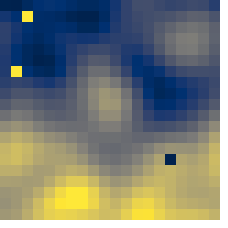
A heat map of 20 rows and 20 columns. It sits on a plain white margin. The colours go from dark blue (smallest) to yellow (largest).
Stripes: none. Grain: blotchy. Slope: up to the bottom. Lone odd cells: 3, 2 higher and 1 lower than their neighbours.
